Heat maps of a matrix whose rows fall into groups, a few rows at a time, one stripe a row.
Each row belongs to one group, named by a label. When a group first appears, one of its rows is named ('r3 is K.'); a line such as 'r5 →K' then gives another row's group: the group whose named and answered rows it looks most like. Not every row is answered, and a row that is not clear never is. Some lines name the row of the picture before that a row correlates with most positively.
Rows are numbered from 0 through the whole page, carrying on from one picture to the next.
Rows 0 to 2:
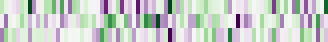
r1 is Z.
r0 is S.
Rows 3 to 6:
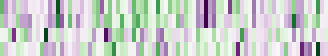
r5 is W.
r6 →Z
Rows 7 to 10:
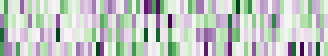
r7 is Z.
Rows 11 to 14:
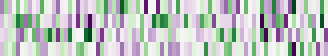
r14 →S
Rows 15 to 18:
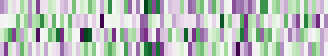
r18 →Z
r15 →Z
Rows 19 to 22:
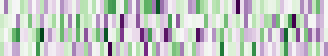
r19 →Z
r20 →S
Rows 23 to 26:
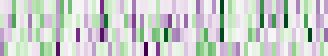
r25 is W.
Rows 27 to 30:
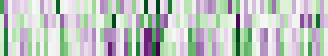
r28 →Z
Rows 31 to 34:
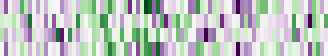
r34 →Z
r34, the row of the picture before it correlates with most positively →28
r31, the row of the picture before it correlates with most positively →28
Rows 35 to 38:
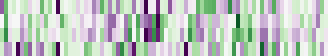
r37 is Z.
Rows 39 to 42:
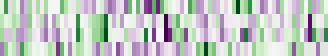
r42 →S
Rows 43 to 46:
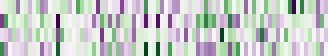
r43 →S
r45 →W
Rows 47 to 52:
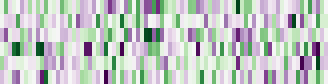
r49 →Z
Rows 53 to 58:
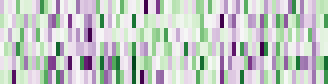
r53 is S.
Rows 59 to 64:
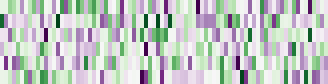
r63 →Z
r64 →W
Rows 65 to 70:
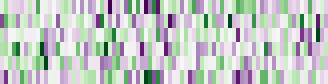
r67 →Z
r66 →S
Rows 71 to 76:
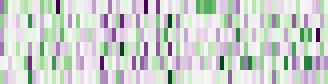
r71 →S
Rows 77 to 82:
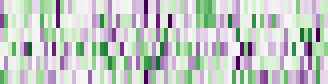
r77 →S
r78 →S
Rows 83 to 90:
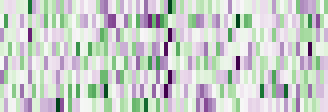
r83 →S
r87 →Z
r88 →S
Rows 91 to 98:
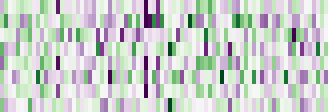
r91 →S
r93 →S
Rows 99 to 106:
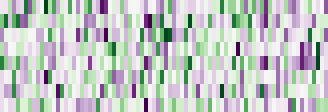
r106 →S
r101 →W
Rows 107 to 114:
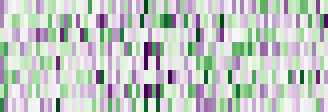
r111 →S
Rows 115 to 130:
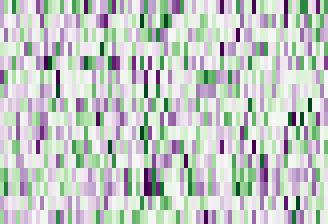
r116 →W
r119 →W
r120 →S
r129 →W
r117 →Z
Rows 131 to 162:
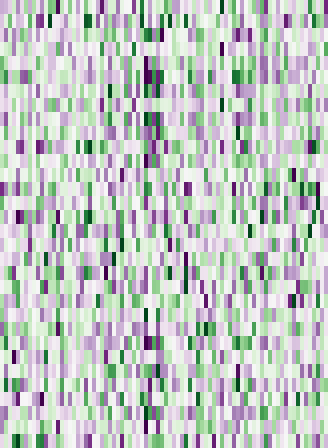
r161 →S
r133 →Z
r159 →W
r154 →S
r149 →W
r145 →Z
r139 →Z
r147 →W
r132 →W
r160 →Z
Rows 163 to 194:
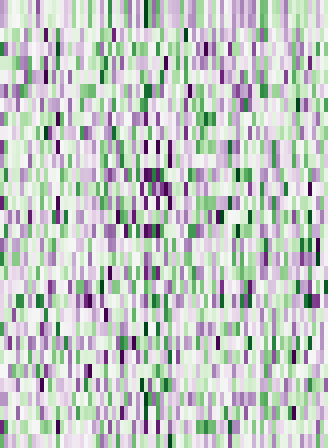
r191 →Z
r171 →S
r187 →W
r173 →S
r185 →W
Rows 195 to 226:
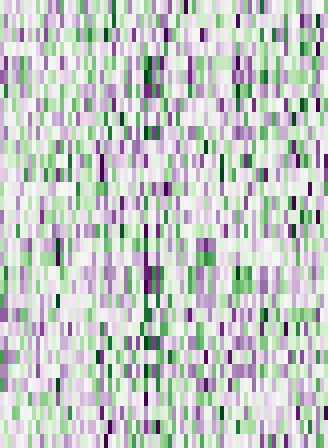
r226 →W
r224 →W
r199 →Z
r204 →Z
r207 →W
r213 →S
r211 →S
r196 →Z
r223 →S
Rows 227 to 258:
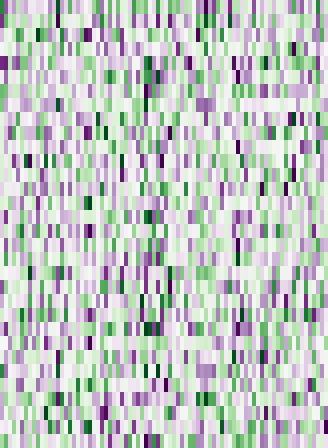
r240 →W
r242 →Z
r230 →S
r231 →Z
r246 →S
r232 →Z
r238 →W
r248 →W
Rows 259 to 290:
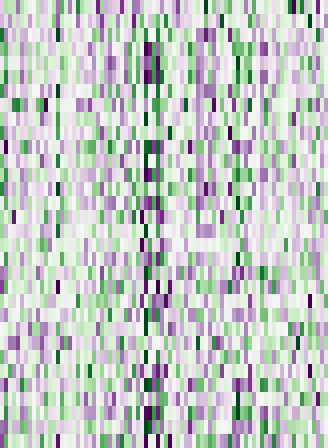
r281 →Z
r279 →S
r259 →S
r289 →Z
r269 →Z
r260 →W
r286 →Z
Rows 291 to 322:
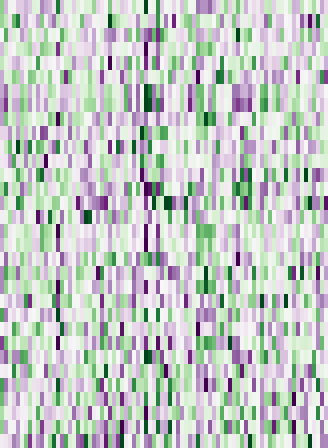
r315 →S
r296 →W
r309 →Z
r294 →S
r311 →S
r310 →S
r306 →W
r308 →S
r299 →S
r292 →Z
